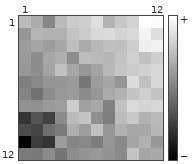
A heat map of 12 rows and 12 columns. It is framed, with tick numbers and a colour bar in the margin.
Mirror symmetry: none. Roughest part: bottom left. Ninth with the lowest average: bottom left. Slope: up to the top right. Ninth with the highest average: top right. Odd patch: lower, in the bottom left.
